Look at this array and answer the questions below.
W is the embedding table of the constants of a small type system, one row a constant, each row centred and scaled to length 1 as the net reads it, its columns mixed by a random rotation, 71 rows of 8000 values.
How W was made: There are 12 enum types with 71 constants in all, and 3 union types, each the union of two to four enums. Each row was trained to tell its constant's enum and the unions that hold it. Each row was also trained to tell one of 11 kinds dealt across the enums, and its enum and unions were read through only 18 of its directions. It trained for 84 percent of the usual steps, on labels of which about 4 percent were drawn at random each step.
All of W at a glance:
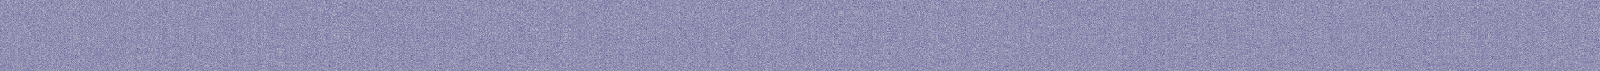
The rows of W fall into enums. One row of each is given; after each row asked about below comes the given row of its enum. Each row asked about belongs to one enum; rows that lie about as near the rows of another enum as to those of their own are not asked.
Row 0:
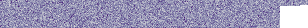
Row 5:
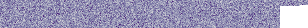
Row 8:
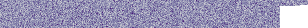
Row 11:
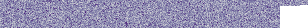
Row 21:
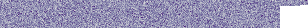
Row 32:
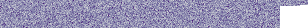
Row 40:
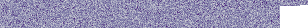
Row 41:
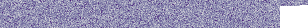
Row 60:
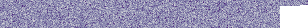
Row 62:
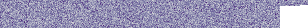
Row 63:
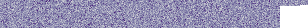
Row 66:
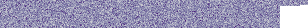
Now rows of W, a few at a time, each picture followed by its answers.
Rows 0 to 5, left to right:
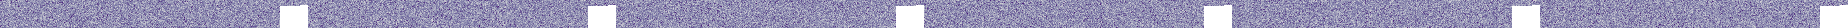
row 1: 62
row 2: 41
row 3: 41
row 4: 63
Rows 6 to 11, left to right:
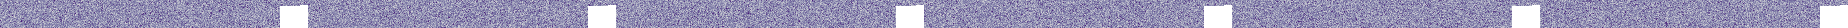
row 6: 41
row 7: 41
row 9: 21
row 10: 8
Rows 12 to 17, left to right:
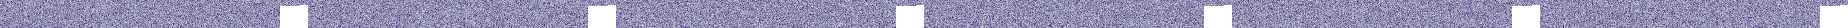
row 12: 32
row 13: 11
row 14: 0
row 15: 11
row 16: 66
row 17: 8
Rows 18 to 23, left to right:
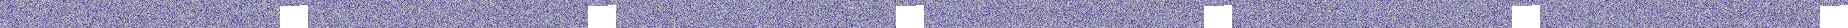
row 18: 62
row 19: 66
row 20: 60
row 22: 8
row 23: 5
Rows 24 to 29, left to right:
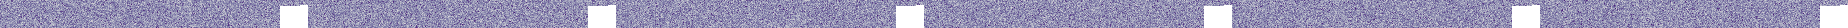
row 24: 21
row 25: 0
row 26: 21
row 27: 32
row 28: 62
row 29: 63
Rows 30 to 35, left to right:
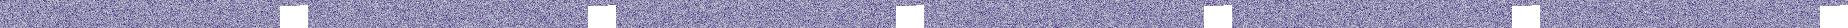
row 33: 8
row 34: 11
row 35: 8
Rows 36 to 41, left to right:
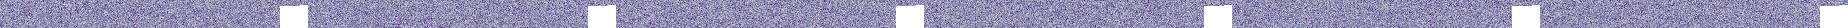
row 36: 62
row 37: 8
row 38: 8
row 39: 62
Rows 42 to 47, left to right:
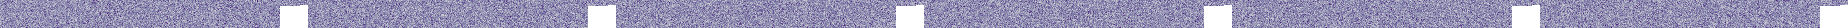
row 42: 32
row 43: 63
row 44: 21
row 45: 40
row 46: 0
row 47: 66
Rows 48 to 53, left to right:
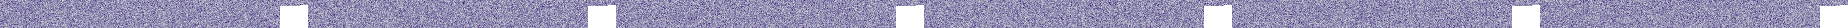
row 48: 5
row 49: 62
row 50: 41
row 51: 5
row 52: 21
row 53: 41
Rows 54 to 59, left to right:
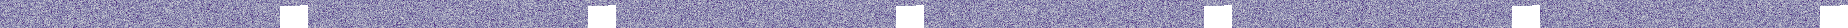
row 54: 62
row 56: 11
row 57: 66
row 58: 11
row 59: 5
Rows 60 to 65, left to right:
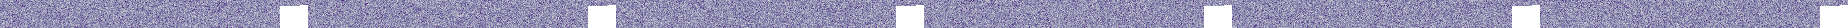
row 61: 5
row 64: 21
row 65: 66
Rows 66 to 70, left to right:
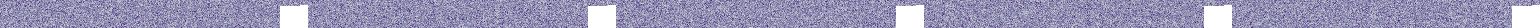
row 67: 41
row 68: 32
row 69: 66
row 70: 0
